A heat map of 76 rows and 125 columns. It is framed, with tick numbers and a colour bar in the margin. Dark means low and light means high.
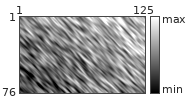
The ninth with the lowest average is the bottom left. Values rise toward the top right. The ninth with the highest average is the top right. The grain runs diagonally down to the right.
